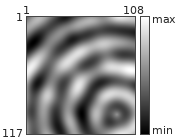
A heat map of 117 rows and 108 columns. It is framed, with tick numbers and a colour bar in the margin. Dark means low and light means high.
Rings: centred on the bottom right. Ninth with the highest average: middle right. Grain: smooth. Lone odd cells: none.
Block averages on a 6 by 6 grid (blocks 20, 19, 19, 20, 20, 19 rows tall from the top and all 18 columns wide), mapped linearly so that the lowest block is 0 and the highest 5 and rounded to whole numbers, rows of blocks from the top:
212222 | 022442 | 534145 | 124223 | 222133 | 202124
